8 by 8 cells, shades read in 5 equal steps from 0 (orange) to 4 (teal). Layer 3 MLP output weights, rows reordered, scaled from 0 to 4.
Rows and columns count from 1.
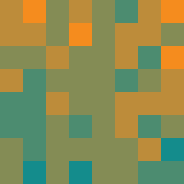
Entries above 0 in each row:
6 7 7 8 8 8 8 8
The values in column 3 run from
1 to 2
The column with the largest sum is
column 2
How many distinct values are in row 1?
4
